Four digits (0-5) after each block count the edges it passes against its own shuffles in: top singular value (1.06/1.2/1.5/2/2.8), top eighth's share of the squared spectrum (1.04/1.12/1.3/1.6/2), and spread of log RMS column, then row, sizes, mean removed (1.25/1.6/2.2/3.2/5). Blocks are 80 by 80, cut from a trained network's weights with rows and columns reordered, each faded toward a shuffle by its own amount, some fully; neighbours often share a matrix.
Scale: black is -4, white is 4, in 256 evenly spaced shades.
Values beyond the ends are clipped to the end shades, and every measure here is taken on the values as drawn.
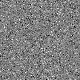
0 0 0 0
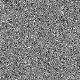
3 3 1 1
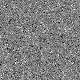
0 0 0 0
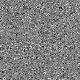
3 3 0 2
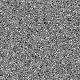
0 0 0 0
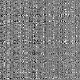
4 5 3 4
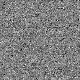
1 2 1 0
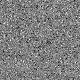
0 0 0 0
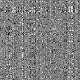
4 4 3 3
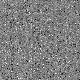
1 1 0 0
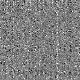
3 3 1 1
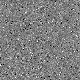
2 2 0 1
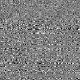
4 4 1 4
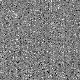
2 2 0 1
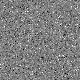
0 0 0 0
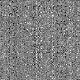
3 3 2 2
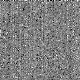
3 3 1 2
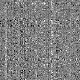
3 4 2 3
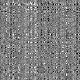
4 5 3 3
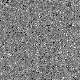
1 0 0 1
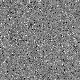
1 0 0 0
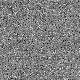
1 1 0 0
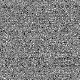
2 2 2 0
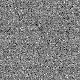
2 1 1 0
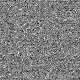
1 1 0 0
